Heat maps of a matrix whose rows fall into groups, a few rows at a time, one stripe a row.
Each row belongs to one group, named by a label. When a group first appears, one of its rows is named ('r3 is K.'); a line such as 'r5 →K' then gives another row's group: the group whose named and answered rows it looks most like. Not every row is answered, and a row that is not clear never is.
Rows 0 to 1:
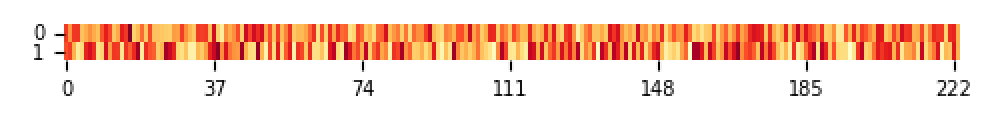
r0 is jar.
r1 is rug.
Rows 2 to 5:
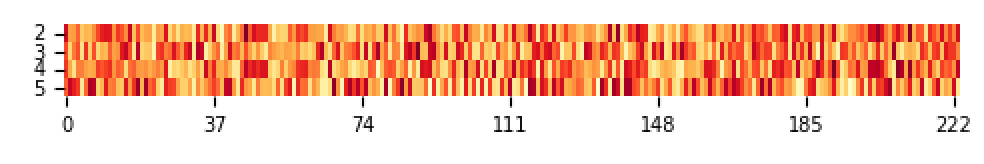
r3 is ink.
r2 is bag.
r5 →rug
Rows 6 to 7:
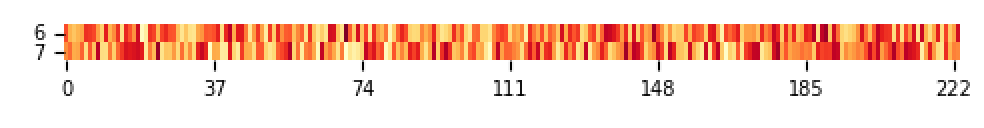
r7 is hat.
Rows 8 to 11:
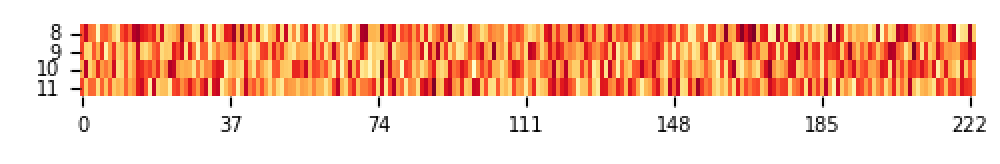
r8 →rug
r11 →ink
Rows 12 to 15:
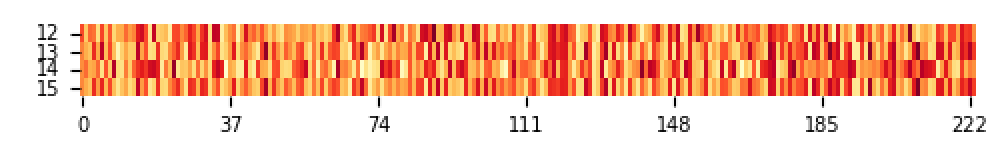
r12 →ink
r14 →hat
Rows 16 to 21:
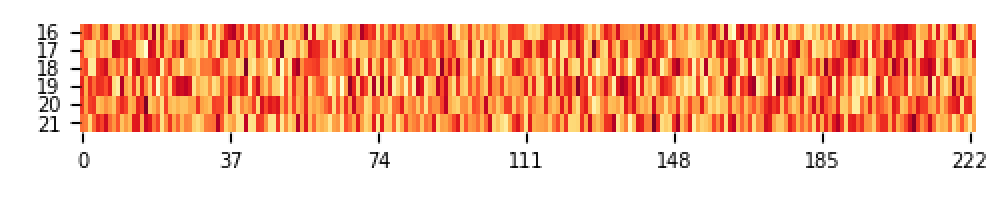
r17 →bag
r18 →hat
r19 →rug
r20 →jar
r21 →hat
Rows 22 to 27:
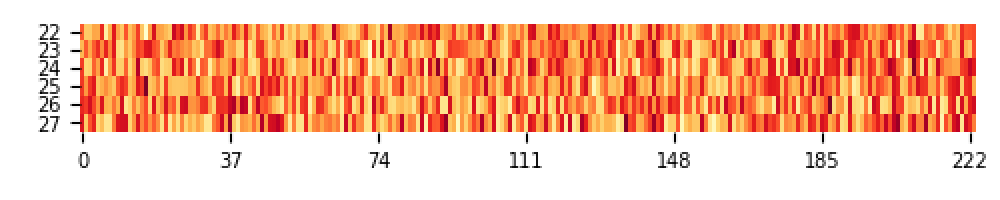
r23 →hat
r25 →jar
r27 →jar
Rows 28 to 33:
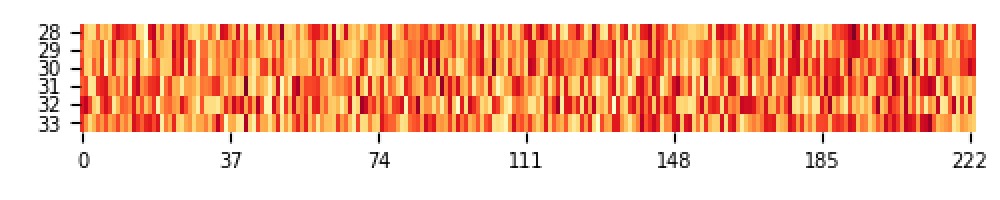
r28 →bag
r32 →rug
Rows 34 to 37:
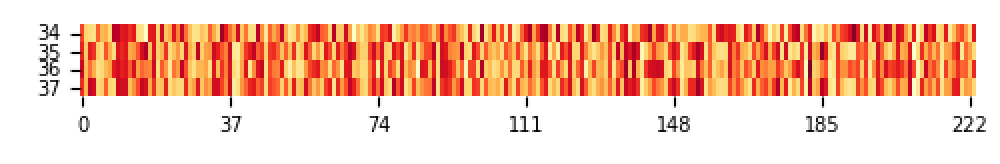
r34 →bag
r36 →bag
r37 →jar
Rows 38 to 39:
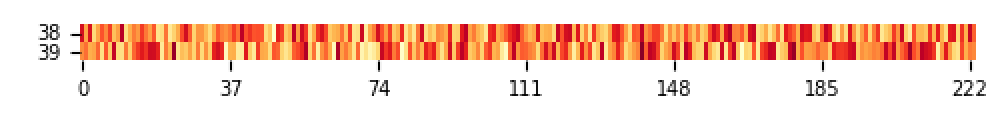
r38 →rug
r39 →hat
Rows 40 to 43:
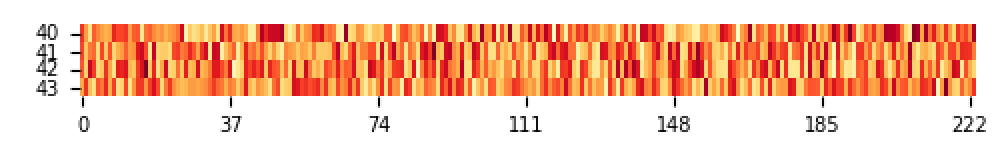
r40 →bag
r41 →ink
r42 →jar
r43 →hat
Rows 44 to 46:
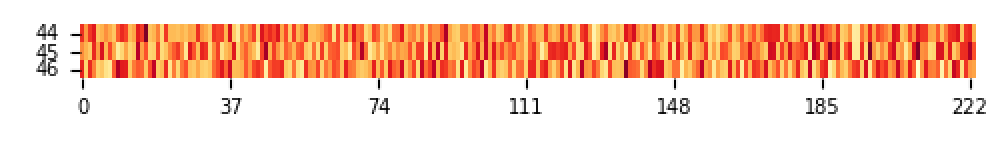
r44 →jar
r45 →ink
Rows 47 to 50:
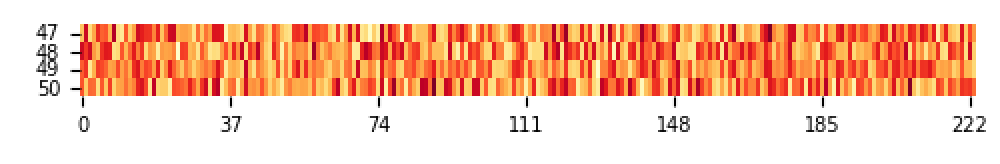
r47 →hat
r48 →rug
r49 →hat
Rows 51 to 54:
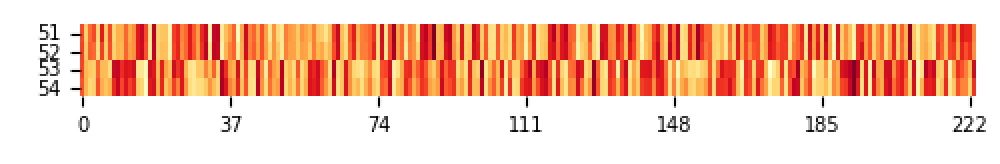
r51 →ink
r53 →bag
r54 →bag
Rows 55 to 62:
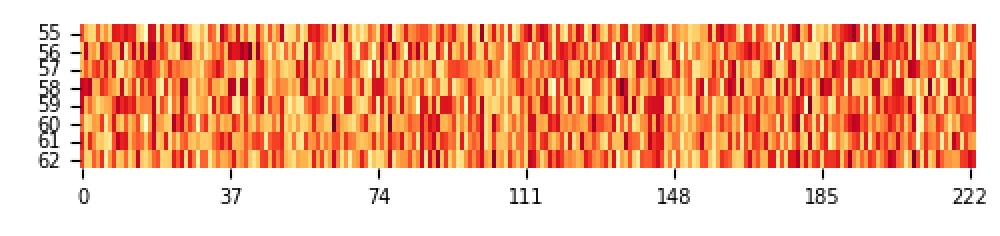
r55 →bag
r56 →rug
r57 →hat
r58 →rug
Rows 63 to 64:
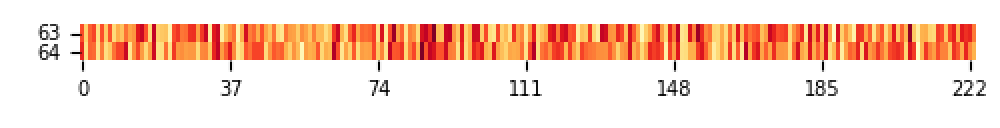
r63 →ink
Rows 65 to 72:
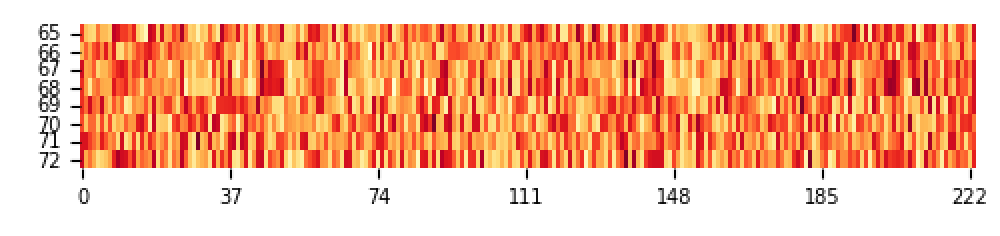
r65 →bag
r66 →hat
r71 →rug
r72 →bag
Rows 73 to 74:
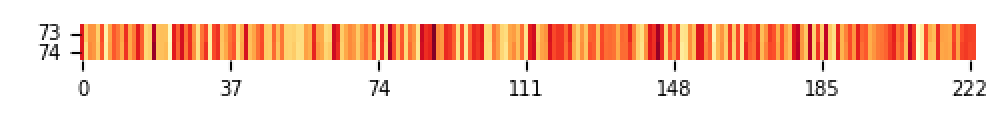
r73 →ink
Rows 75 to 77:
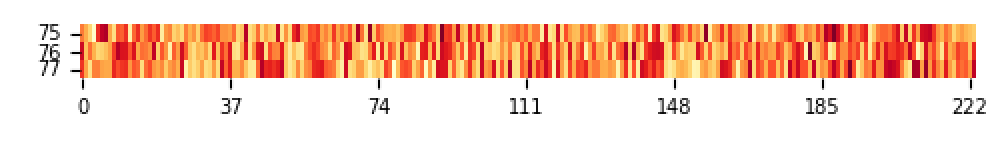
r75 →hat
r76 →bag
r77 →bag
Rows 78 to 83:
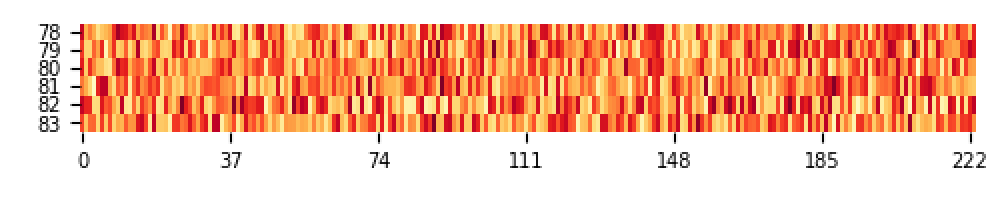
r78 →bag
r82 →rug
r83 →ink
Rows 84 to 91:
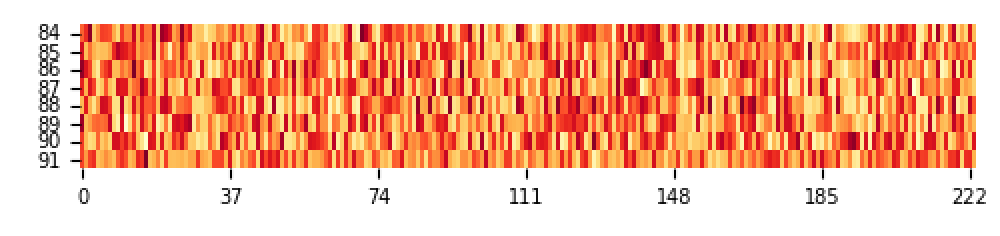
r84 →rug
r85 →bag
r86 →rug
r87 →jar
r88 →rug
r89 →rug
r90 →bag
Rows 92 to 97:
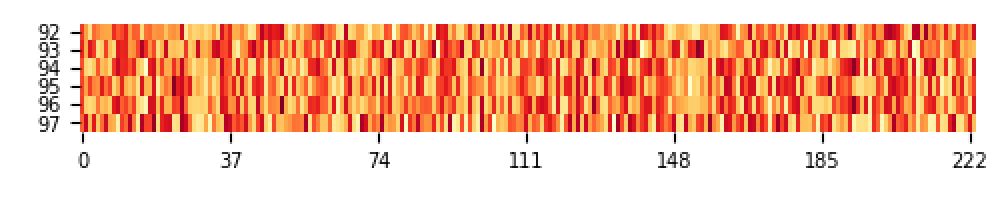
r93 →jar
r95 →rug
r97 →rug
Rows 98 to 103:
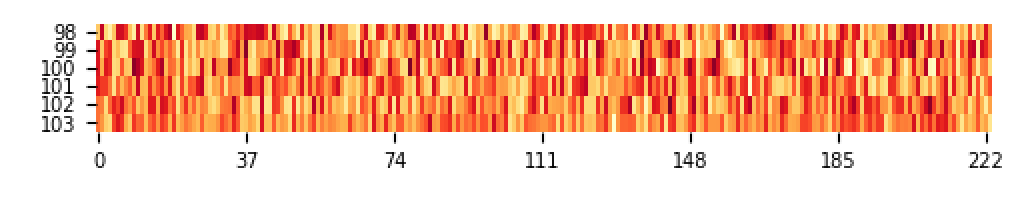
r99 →jar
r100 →jar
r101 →rug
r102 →hat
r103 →hat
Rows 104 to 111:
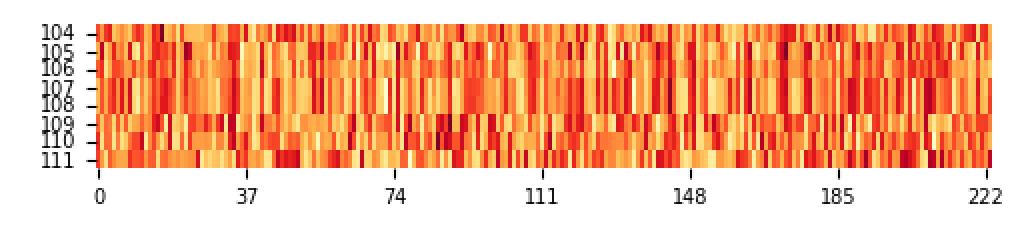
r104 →jar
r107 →hat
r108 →hat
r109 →ink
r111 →bag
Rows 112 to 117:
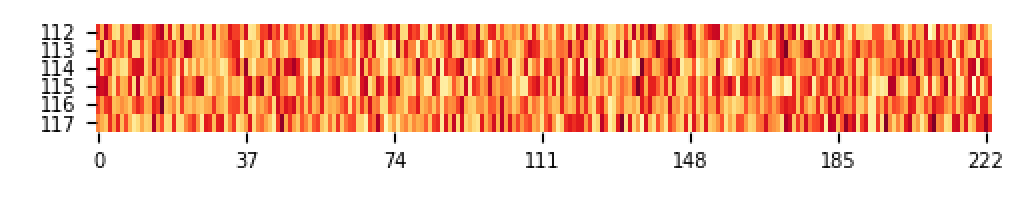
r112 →jar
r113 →hat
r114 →jar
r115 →rug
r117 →ink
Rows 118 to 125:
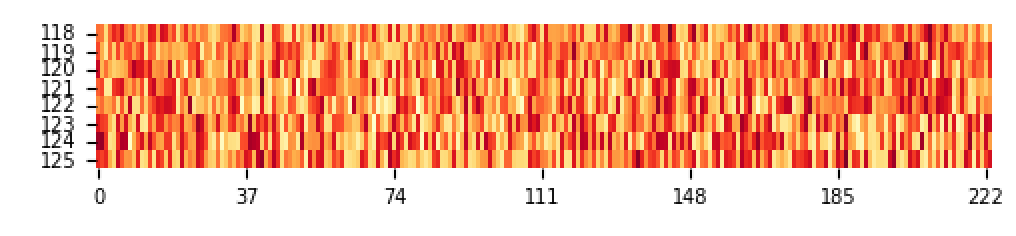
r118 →hat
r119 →bag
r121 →hat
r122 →hat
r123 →rug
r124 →rug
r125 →rug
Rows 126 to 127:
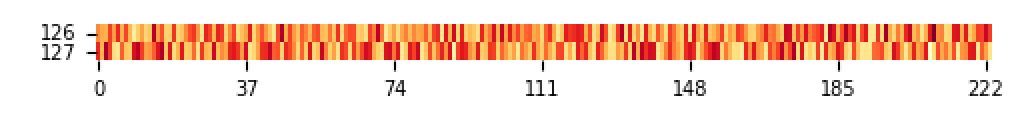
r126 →ink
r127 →jar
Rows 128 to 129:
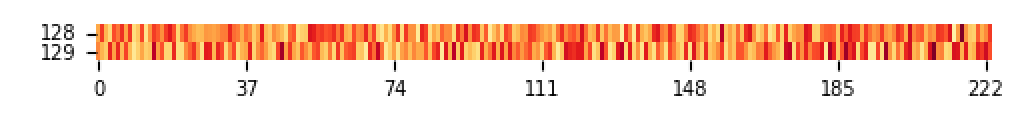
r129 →ink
